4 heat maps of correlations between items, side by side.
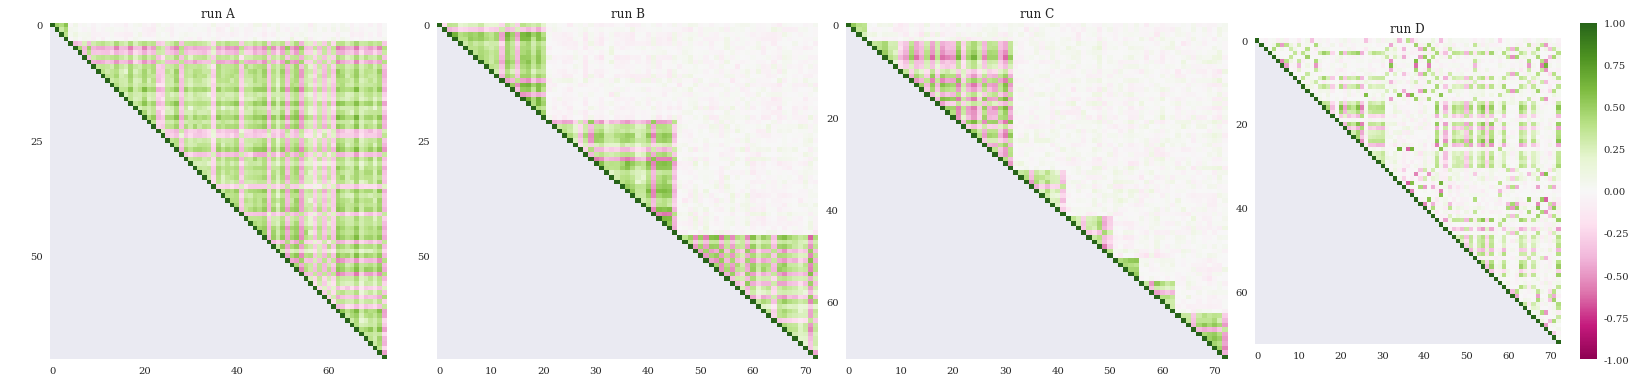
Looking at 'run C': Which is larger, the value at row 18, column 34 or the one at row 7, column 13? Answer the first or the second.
the first
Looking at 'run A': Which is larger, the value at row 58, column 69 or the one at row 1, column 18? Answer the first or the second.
the first
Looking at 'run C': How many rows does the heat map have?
73
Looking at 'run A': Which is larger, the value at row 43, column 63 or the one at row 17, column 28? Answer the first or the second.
the first
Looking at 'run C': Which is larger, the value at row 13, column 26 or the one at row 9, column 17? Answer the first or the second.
the first
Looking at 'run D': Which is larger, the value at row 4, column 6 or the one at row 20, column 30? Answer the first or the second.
the second
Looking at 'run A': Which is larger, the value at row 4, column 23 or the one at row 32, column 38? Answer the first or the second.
the second
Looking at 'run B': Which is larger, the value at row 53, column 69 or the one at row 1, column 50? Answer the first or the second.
the first
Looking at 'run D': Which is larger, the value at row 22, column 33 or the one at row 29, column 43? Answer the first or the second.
the second
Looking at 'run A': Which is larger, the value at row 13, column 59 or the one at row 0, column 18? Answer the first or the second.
the second
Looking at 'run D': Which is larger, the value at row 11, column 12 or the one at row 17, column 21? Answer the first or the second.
the first
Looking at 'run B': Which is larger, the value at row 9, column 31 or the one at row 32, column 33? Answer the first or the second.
the second
